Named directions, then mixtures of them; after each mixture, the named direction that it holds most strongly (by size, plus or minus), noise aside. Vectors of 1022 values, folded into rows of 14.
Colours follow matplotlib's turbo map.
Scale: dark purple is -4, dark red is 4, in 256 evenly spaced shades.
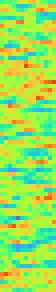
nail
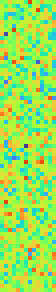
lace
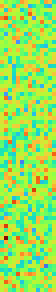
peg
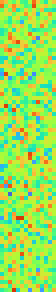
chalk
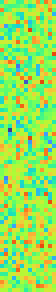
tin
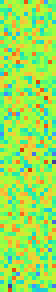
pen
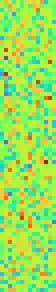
pen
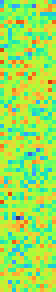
chalk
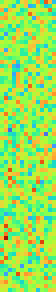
peg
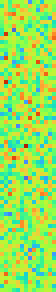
lace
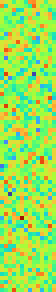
chalk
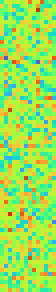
lace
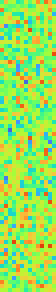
tin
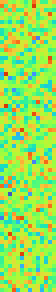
chalk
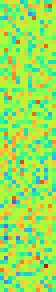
peg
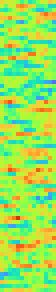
nail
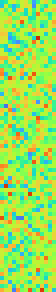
chalk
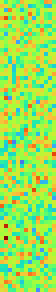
peg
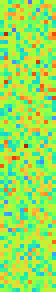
lace
